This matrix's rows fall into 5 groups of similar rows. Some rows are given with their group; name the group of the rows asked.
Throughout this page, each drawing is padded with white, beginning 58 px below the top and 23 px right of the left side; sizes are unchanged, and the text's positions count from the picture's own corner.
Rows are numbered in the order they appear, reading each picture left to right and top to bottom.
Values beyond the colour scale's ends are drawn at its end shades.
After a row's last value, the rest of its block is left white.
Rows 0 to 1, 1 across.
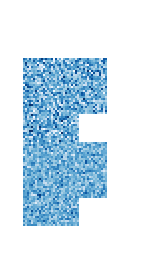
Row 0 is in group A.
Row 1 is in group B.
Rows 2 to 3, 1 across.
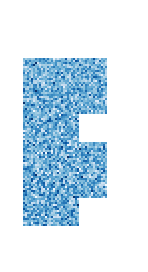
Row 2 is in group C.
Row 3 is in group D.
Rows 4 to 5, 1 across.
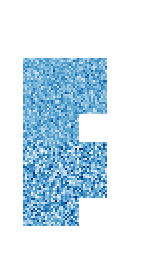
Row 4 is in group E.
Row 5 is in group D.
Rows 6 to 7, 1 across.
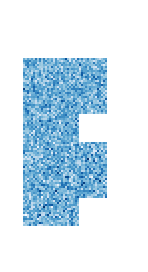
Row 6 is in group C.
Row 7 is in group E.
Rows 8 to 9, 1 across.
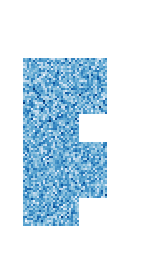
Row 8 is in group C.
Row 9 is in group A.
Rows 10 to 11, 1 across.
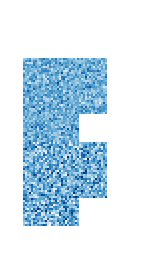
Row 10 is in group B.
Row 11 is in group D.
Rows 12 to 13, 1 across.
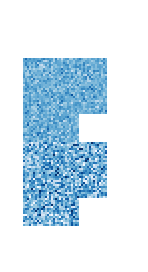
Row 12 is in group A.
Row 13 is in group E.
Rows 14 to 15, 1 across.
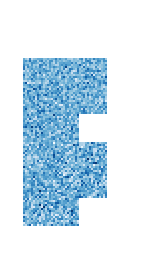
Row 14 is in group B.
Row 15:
E
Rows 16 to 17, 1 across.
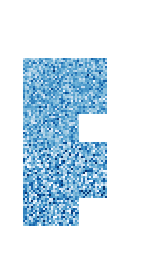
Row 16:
E
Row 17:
B
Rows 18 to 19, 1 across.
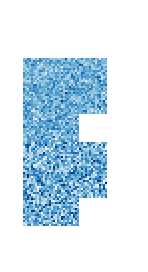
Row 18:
C
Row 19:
C
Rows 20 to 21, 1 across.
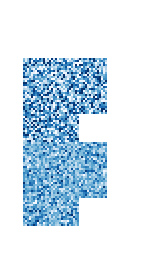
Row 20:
D
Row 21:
B
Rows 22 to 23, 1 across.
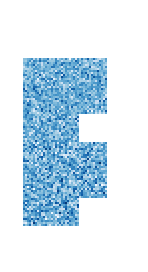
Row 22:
C
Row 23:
D
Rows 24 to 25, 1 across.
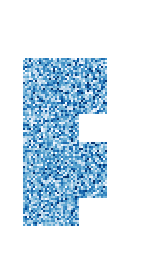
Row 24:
E
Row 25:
E
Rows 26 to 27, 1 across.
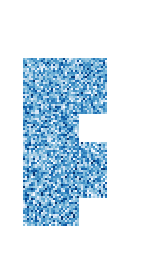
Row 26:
D
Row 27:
C
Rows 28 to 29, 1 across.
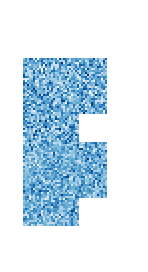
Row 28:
D
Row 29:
E
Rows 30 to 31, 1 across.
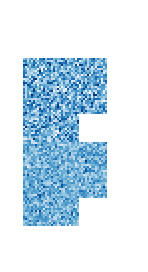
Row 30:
D
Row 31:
B
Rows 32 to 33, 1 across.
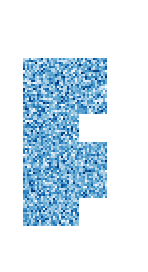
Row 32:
B
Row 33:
B
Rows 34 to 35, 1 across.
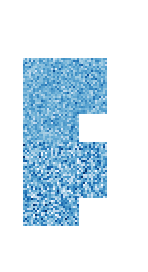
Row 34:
E
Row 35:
D
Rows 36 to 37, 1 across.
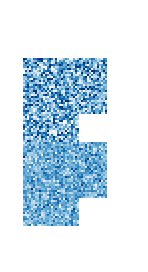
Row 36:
A
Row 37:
E
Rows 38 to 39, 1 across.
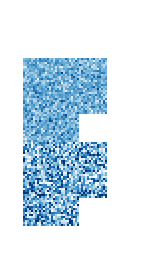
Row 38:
C
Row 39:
B
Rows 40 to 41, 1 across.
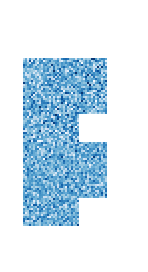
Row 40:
E
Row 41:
A
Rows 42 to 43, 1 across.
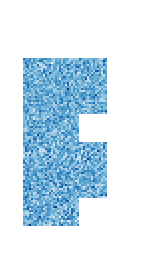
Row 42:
A
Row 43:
A
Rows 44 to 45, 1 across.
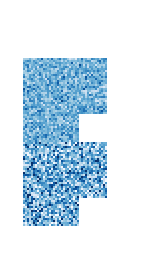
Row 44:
B
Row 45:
C
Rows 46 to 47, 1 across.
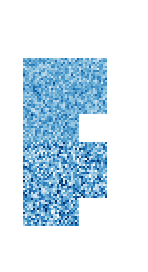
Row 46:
C
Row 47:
D
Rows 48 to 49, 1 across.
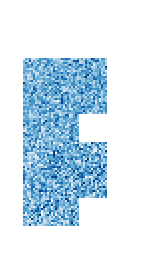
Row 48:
E
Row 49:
E
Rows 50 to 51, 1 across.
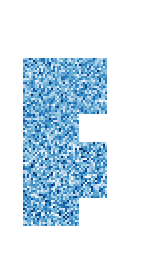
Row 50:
D
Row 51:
D
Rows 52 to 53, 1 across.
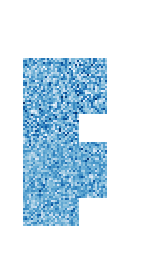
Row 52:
D
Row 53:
E
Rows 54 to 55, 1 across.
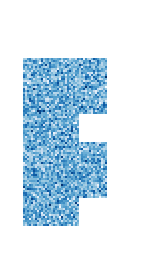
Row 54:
B
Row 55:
C
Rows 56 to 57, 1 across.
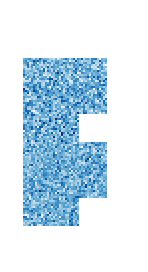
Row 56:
C
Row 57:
E
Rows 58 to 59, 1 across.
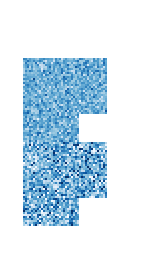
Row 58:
A
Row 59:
E
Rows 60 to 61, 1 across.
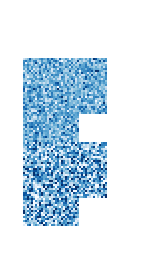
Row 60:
B
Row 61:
C
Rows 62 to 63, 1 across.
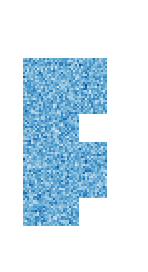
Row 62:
D
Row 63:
B
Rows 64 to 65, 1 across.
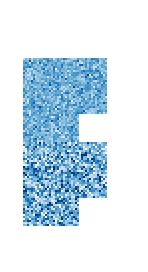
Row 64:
E
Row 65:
C
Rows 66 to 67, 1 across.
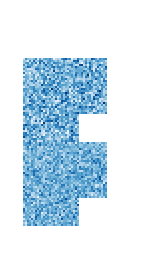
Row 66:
E
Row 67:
C
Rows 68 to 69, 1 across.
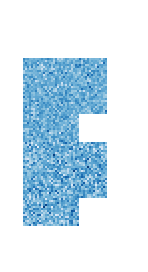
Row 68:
A
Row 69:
E
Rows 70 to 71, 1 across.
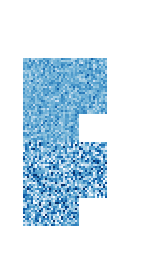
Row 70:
E
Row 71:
C
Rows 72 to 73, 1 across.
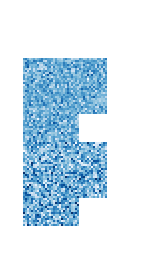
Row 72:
A
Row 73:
C
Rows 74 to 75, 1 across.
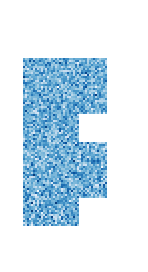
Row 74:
D
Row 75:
C
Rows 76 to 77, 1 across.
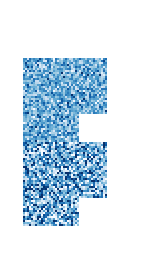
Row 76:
A
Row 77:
A
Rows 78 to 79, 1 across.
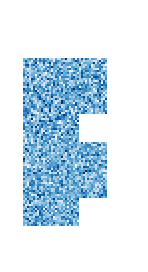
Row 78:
C
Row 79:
B
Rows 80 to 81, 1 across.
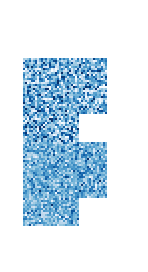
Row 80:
B
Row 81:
E
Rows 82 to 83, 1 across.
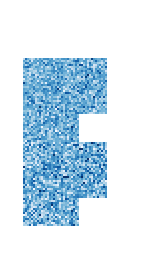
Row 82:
E
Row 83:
E
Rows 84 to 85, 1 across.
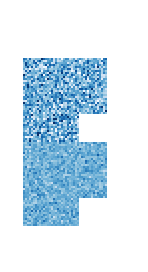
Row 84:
A
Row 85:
B
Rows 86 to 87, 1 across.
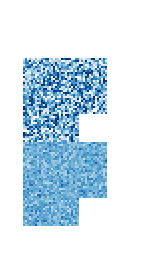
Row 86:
E
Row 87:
B
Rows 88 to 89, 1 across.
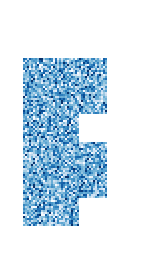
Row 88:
A
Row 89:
E
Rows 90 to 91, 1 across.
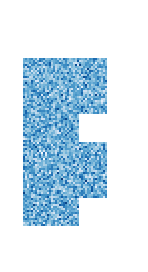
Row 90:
D
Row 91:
D
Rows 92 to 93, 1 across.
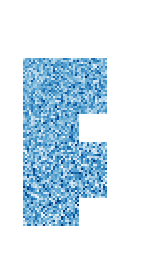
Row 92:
E
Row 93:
C
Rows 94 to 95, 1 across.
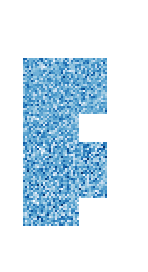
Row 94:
A
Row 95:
A
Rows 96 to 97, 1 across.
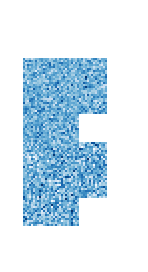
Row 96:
B
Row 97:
E
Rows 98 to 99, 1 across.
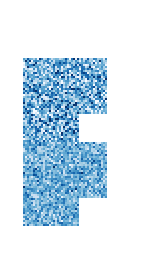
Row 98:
C
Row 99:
C
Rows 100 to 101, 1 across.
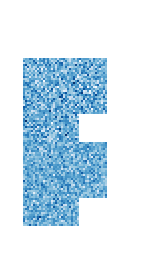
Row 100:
D
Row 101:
A
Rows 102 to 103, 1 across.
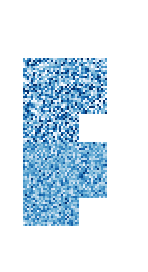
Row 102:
C
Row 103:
D
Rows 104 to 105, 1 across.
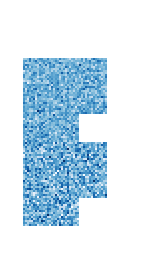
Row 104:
B
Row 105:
A
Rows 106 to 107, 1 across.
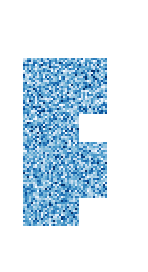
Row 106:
B
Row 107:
C
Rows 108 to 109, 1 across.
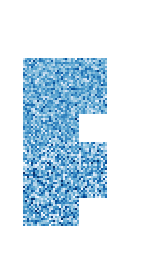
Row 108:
C
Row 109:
C
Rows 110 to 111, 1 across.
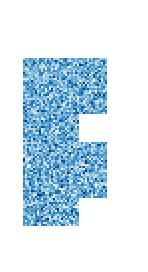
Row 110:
D
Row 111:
B
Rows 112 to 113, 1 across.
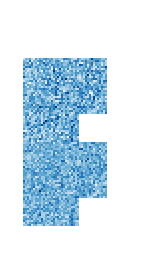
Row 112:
E
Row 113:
E
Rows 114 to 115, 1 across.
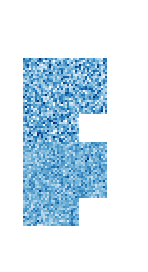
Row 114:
A
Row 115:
E
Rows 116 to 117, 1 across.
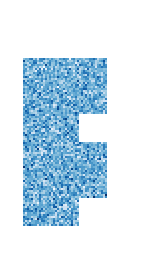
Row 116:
D
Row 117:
A
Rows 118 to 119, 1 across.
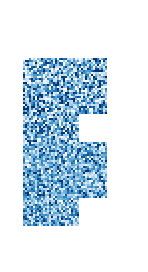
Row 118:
B
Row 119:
B
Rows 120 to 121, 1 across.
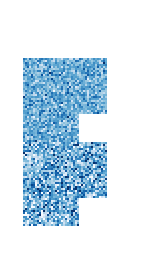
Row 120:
A
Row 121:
E
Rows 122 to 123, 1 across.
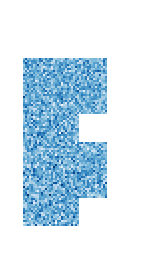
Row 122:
A
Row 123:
C
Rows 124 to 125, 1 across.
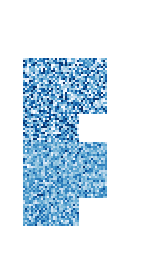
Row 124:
D
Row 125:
B
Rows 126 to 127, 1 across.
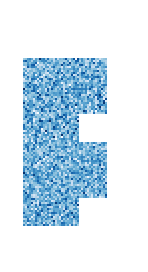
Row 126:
C
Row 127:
C
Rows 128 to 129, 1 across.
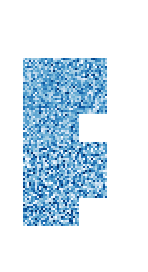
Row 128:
E
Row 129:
B
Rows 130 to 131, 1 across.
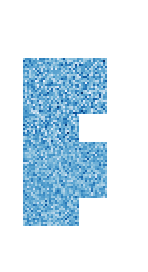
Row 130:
D
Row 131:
D
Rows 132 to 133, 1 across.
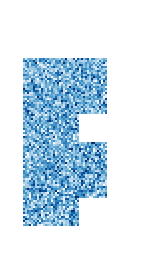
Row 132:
C
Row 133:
E
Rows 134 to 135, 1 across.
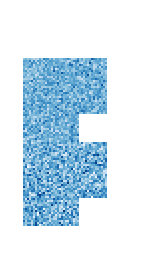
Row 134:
E
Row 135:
B
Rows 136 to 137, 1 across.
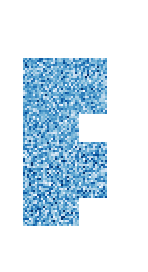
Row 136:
A
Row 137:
B
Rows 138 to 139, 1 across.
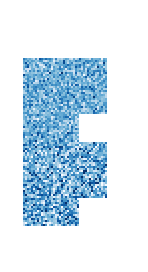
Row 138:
A
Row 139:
D
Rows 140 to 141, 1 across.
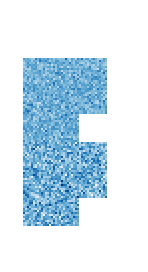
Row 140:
C
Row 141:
C
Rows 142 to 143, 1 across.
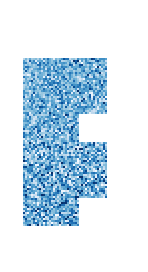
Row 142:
E
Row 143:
D
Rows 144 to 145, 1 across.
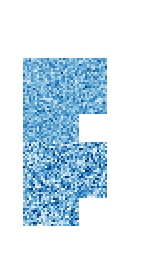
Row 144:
B
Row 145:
E
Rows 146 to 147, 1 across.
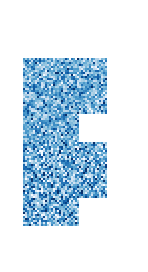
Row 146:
C
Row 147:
D
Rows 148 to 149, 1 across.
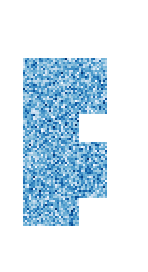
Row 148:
C
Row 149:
E
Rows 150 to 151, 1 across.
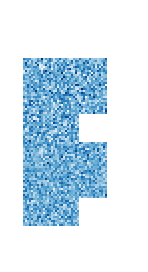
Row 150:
A
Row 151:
A
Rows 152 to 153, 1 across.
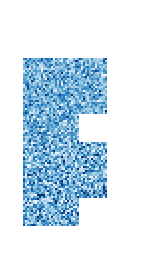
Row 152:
A
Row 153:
B
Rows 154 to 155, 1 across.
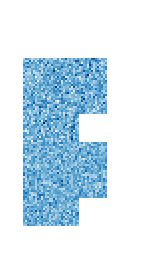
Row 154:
E
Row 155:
B
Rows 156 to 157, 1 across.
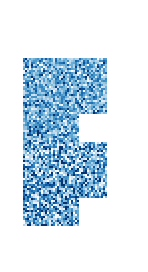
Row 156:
A
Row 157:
D
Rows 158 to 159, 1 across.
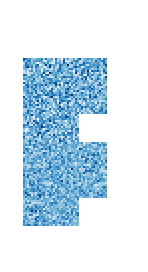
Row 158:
A
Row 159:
B
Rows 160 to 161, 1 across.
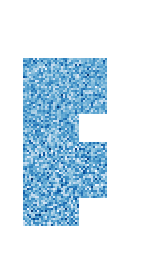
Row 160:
D
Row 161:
D
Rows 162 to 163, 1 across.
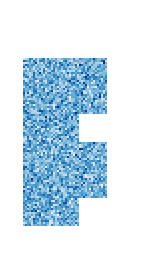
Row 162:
D
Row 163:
D
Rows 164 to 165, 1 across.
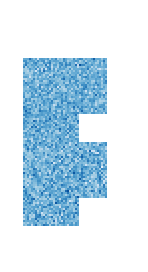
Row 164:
D
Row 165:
C
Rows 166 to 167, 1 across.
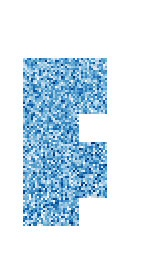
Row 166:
C
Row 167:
E
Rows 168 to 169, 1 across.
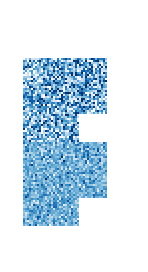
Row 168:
E
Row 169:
A
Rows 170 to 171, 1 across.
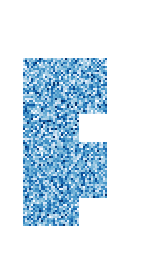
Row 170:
C
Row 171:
A
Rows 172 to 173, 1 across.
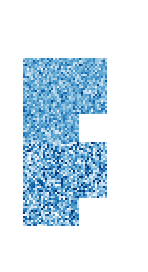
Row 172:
D
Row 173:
E
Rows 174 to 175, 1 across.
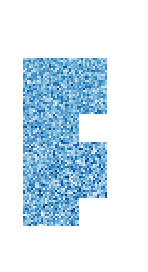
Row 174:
B
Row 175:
E
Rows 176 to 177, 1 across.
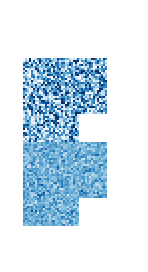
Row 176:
E
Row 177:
B
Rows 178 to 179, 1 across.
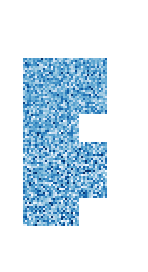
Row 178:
A
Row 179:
B
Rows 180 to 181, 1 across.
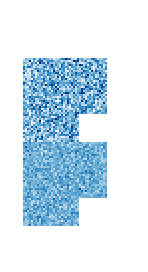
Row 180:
E
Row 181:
A
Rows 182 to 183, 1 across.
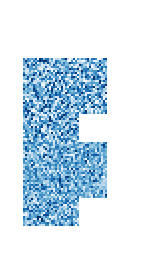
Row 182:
C
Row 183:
A
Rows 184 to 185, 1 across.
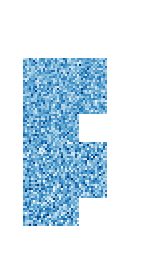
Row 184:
D
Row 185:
A
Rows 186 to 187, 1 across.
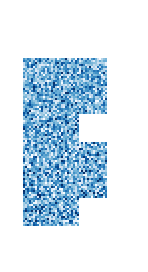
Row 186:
C
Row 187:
B
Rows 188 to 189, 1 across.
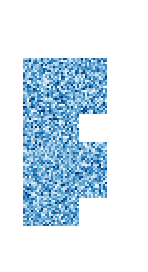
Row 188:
B
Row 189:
C
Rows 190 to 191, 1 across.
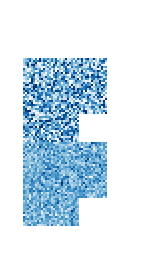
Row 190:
C
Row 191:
E
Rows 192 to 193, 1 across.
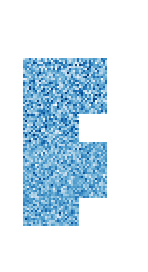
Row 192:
D
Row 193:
D
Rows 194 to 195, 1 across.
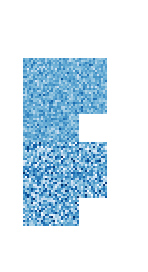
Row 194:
D
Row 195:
C
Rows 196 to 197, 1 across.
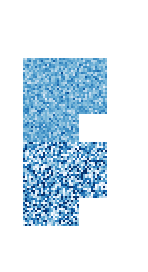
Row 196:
B
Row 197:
D
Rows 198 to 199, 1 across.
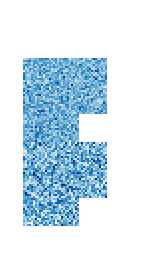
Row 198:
B
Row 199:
C
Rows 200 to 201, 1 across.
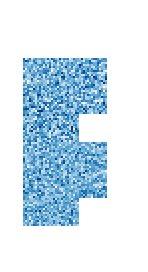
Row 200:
B
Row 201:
B
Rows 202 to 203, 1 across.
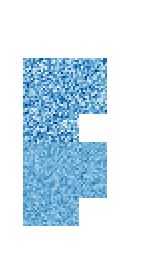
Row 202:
A
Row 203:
D
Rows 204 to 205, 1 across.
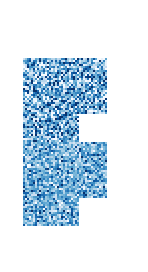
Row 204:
C
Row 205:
B
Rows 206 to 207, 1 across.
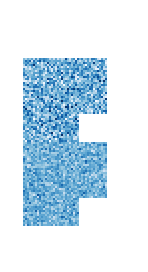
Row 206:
C
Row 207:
B
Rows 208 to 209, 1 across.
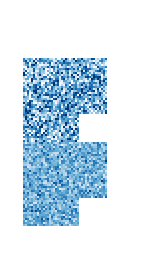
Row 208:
C
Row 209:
B
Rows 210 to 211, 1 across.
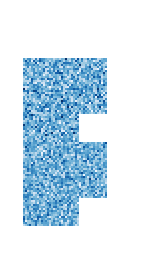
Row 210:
C
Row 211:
A
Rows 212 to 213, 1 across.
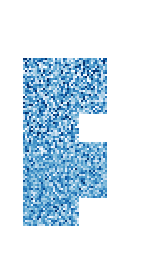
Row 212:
A
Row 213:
A
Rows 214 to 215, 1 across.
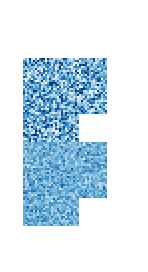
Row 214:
D
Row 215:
B
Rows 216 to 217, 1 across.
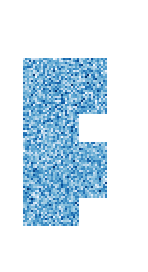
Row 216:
E
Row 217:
C
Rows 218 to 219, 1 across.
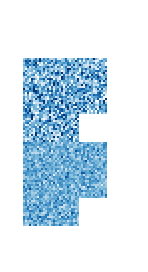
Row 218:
C
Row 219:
A
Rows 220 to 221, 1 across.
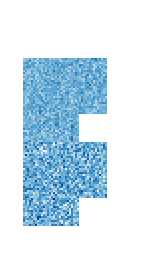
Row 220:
E
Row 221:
A
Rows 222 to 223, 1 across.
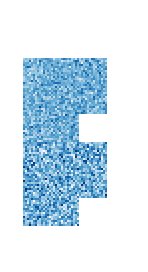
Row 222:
E
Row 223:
A
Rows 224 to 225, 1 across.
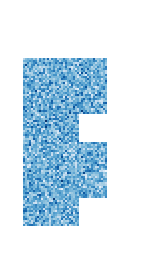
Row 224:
D
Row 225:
B
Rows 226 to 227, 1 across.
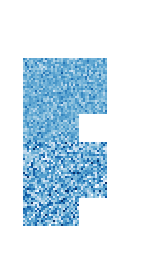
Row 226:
A
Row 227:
C
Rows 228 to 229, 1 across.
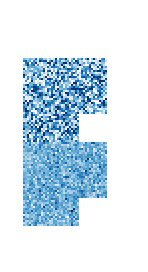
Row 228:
C
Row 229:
E
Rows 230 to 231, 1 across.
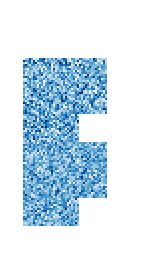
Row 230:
D
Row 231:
D
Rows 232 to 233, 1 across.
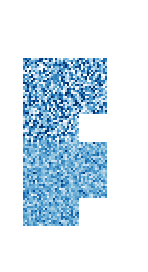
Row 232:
A
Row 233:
B
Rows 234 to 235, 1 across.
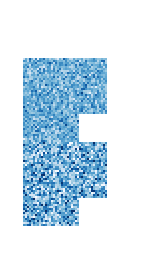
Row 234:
D
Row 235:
D
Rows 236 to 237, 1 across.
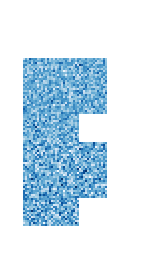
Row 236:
D
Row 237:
D
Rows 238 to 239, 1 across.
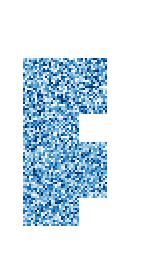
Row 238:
B
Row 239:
C
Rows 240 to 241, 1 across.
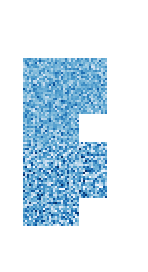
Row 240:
C
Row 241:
B
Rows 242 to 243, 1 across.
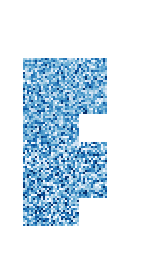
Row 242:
B
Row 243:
B
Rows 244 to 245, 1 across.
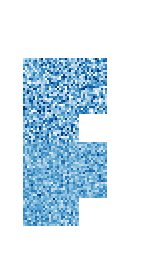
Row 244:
B
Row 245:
B
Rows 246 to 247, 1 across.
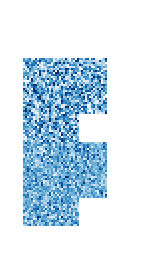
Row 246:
C
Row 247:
A
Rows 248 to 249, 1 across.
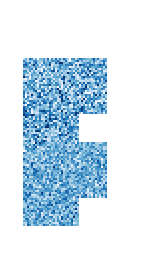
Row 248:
D
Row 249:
C
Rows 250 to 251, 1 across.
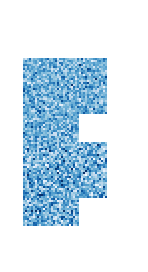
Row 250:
B
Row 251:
B
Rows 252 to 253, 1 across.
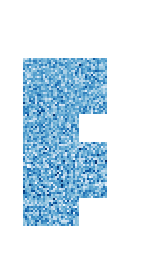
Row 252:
B
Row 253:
B
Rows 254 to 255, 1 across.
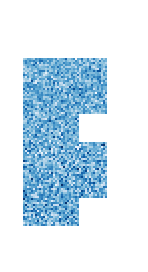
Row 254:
C
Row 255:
D
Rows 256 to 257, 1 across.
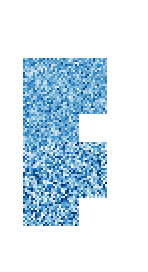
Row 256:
D
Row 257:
C
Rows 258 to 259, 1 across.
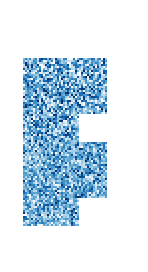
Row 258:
A
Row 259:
E
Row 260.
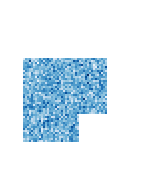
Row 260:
E
